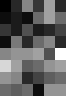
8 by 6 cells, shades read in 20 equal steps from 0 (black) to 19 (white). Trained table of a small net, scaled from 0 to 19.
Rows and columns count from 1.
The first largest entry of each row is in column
5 5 3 5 6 1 1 5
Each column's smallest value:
0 2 1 1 3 3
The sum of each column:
51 56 49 48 72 69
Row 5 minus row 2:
9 9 10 4 -6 11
